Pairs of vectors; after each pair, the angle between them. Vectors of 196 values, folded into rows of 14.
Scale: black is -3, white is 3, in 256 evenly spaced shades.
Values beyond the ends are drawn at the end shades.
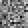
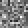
nearly opposite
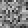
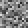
partly aligned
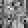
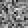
orthogonal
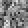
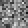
orthogonal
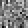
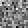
orthogonal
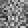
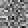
nearly opposite
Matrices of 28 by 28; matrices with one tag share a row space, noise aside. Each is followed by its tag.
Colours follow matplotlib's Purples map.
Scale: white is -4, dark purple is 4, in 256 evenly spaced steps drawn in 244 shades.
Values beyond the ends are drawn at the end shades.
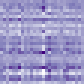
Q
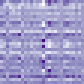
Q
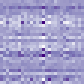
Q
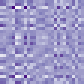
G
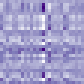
Q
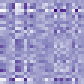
G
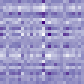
Q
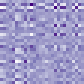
G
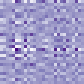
G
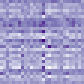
Q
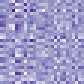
G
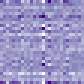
Q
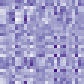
G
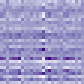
Q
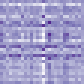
Q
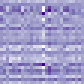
Q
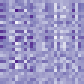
G
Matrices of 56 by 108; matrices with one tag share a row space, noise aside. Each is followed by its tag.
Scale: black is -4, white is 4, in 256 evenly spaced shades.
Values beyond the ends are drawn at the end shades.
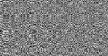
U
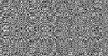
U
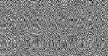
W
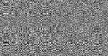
U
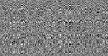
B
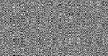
B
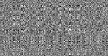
B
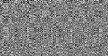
U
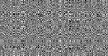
B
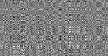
B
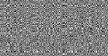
W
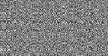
W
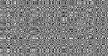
W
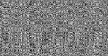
U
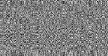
W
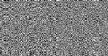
U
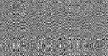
B
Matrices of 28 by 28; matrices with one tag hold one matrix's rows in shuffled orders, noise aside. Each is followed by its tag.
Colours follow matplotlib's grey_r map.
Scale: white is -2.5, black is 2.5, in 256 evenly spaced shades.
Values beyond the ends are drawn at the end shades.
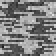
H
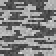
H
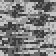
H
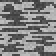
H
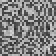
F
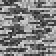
H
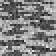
H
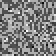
F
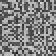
F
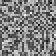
F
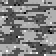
H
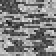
H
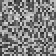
F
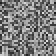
F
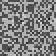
F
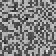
F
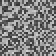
F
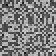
F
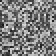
F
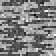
H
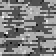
H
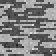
H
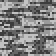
H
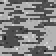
H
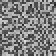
F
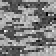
H
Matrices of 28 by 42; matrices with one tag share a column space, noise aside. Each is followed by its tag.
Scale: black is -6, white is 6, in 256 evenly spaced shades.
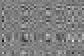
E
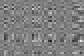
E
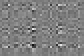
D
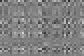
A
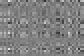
A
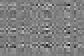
D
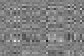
E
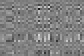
E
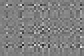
D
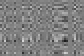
E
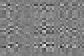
D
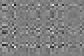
D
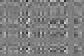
A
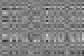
E
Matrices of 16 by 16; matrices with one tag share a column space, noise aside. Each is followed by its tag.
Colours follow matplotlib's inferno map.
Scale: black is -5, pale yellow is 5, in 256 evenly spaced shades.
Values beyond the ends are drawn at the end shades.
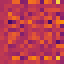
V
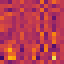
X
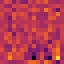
X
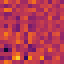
X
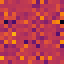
V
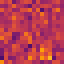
X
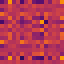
V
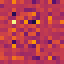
V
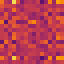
V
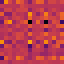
V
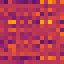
V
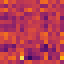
X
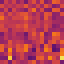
X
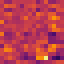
X
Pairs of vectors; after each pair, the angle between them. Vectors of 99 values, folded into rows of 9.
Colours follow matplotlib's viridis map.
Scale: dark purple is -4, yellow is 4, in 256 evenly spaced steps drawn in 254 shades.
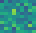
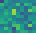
nearly parallel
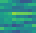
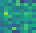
partly aligned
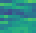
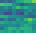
nearly parallel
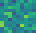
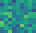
nearly parallel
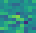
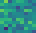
orthogonal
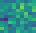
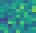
nearly parallel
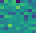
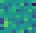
orthogonal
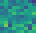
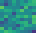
partly opposed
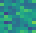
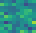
nearly parallel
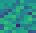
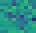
orthogonal
